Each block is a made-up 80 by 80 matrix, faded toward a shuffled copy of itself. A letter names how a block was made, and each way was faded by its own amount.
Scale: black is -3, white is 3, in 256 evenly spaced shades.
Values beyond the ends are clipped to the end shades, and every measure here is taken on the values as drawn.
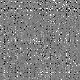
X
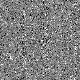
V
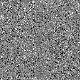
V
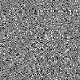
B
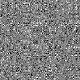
B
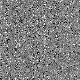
V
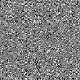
B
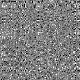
B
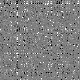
X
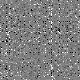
X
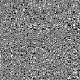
B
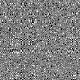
B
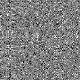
B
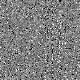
V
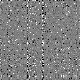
X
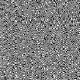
B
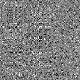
B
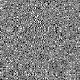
B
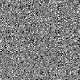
B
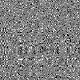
B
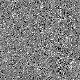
V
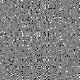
X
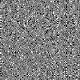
B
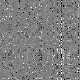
X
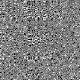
B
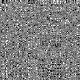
B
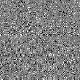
B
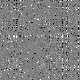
X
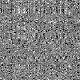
B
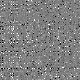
X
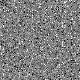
V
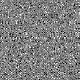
B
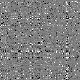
X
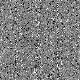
V
